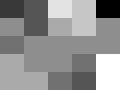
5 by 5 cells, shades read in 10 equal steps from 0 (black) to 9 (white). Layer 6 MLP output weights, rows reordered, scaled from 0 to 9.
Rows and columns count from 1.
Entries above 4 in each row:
2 4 4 4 3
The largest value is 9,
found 2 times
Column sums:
23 22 28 26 28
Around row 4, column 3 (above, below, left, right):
5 4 5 4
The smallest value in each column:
2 3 4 3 0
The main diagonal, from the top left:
2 3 5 4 9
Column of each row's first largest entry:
3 4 2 5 5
